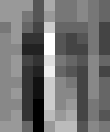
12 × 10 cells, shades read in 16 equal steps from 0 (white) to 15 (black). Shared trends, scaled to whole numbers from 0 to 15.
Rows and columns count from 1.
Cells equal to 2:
1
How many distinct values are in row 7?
8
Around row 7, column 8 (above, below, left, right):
10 11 10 7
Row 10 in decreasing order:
15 12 11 9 8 7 7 7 6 3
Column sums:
82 75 128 154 36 93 96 119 91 116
